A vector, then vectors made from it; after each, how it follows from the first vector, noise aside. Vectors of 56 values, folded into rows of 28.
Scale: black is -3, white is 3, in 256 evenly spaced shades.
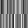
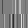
partly zeroed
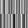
sign-scrambled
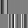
partly zeroed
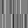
partly zeroed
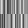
sign-scrambled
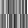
wrapped around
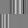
partly zeroed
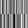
sign-scrambled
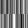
sign-scrambled
